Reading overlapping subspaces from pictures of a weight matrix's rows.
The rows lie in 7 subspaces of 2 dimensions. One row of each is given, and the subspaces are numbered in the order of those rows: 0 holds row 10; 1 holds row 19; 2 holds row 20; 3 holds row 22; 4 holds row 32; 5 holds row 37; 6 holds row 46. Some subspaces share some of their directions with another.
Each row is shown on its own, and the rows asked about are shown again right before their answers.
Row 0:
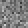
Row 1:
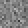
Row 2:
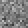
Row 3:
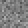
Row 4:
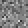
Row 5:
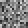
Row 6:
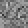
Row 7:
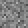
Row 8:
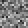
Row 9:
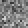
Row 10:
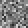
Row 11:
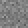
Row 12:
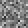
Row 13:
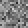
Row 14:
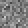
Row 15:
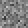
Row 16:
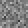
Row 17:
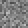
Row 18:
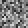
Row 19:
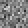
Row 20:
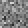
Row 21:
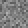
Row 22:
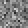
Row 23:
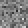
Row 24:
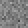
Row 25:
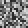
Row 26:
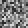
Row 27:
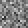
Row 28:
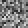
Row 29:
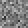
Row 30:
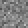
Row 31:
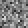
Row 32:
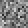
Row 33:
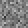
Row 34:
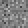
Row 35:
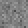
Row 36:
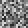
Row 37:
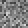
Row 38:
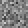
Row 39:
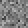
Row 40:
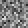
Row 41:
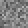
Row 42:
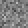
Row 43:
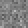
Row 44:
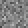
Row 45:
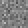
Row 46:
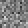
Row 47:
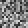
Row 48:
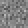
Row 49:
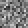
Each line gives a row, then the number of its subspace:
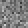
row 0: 6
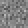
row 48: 1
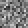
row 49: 1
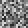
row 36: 0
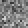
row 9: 2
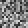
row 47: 6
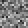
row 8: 4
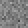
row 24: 6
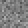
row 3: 6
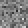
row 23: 0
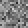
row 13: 6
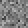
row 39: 6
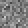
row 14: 1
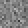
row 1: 3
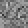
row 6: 4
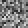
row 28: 0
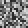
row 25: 3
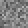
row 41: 4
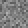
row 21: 5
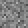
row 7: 2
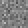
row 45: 1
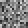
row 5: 6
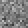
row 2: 2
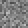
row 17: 5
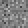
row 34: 1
